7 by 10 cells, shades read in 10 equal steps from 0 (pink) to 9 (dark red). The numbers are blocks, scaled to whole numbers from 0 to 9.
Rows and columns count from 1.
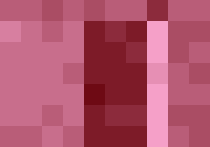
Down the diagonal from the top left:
4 3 3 4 9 7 8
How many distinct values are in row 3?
6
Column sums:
22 23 25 24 54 50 50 8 31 32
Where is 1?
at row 4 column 8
